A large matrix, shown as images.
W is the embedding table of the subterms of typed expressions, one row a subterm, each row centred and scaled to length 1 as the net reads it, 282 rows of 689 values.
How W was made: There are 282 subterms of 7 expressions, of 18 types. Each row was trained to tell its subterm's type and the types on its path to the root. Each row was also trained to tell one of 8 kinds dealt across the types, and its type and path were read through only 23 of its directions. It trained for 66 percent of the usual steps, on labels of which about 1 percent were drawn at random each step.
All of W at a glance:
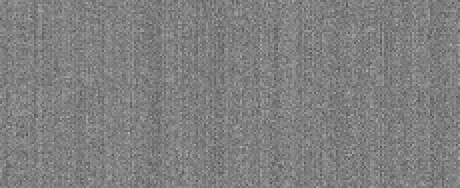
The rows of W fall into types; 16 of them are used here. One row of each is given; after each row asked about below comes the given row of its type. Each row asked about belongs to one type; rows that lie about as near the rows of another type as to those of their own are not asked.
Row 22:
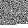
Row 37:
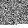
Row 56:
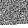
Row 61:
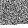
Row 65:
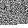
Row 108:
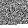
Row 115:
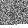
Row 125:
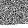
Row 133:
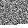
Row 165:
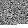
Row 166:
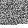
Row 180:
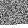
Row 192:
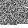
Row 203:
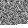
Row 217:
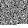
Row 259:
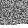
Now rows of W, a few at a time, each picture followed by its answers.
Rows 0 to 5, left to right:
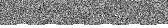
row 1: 133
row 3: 125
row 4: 180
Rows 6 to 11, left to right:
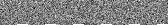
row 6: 115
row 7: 203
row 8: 65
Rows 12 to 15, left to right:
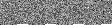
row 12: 166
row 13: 192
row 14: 108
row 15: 133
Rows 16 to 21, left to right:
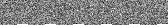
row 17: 37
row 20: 115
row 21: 203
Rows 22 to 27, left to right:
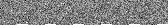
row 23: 108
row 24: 115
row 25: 133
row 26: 22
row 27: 166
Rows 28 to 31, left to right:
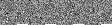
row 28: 61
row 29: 133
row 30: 61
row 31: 108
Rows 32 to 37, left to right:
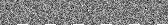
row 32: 203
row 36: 37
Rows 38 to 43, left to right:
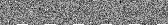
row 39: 56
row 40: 259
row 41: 108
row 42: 37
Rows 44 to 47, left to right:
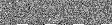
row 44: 22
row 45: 203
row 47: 125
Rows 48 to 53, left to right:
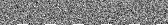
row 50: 37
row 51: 22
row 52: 166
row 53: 259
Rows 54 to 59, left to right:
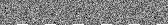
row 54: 37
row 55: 37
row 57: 217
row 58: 37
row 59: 165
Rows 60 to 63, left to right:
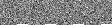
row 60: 217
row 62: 180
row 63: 115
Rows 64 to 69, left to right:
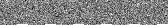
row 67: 56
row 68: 259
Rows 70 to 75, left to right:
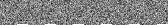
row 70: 115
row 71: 259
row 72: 125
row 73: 165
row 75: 115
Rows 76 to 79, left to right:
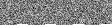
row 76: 56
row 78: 166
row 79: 259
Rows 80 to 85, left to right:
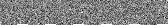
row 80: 165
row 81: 22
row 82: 115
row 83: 37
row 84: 37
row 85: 192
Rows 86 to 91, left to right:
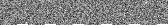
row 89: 37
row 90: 192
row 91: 259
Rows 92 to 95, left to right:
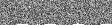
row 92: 203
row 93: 259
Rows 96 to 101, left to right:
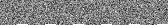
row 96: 259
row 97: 133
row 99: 165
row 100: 203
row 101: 166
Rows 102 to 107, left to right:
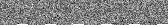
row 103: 259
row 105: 192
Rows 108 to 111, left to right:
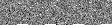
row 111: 180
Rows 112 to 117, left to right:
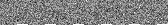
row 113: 259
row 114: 108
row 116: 259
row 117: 37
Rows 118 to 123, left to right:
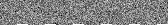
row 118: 22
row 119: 56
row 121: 165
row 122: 108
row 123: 56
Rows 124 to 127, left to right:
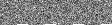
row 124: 203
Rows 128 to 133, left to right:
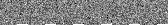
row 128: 56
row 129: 166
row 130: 203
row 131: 217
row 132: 108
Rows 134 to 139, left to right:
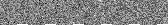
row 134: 56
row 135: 115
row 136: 133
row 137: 22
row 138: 61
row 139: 166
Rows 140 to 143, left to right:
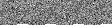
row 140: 108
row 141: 125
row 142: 125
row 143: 133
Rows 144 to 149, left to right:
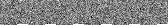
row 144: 217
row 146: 217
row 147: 125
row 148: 203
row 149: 56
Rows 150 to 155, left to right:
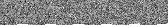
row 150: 22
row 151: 203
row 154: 166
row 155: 115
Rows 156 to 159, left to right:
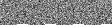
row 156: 165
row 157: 217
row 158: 165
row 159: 108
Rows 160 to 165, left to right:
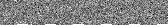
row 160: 180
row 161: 65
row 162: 192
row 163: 259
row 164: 65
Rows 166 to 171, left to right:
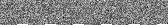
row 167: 56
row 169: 65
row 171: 203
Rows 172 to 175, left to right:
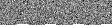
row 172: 56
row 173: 56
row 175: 22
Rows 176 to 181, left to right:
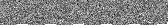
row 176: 125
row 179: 165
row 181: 180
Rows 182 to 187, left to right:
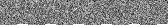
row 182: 125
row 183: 203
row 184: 259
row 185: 125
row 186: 259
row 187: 115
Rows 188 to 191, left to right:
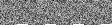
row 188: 125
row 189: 22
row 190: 115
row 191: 115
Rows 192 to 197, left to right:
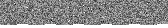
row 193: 165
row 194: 22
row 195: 65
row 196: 115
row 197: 166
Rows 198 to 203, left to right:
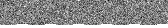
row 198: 192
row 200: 259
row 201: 37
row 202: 37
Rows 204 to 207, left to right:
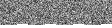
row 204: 165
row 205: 203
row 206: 166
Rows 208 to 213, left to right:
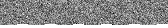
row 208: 192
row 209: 61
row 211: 115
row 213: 165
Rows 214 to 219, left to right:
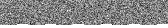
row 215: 125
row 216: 115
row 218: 259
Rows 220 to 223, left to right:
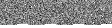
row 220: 166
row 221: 166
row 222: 166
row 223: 217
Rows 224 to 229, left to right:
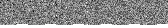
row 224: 180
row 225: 22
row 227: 37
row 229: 203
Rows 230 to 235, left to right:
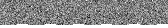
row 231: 217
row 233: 192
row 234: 203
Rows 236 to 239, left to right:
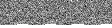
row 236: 165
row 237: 166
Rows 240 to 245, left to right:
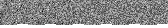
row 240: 108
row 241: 65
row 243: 61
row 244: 166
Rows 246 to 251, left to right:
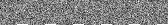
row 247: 166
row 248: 65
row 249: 192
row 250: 192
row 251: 192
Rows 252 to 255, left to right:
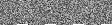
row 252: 108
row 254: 61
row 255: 125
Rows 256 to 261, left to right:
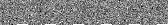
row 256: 165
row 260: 203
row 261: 133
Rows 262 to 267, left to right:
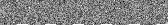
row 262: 125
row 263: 125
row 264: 180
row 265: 180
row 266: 180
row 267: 56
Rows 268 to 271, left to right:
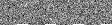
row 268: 180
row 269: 217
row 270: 37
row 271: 217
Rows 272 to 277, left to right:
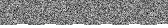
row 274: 65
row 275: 37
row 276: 165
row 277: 61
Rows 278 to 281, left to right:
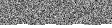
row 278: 133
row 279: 217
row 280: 180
